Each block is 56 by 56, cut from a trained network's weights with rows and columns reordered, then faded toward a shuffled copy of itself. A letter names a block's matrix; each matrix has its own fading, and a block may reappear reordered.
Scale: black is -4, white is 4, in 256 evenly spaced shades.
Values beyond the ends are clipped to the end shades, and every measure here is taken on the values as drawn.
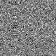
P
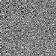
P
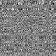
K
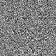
P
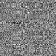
K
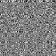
K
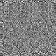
K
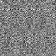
K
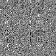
P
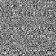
K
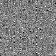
P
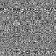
K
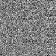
P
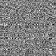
K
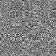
K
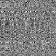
K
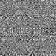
K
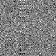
P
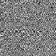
K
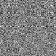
K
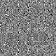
P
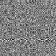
K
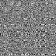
K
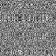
K
